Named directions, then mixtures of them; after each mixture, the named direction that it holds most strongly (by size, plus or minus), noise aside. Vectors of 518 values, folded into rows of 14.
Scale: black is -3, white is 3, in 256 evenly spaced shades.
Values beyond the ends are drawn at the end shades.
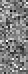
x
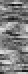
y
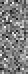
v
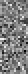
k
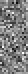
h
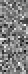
k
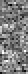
k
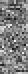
h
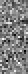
k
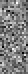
h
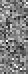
x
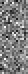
v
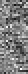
x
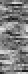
y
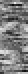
y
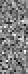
k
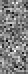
h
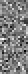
k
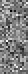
x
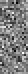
h
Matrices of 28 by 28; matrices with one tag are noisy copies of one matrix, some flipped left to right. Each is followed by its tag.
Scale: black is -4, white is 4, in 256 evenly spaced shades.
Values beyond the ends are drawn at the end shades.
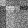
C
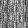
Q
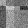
C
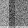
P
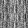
Q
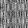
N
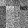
C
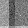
P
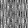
N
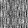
N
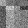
C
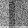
P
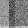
P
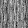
Q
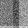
P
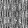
N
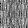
N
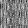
N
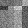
C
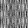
N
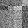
C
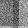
P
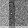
P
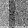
P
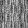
Q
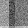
P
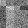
C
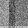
P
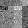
C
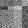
C
